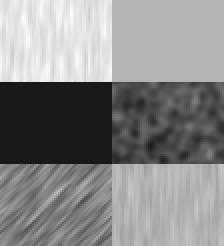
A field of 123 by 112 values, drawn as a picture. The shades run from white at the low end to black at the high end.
The table splits into 3 rows of 2 panels. Panel 1,1: very low, streaked downward, faint in contrast. Panel 1,2: low, flat. Panel 2,1: very high, flat. Panel 2,2: high, blotchy. Panel 3,1: middling, slanting up to the right. Panel 3,2: low, streaked downward, faint in contrast.
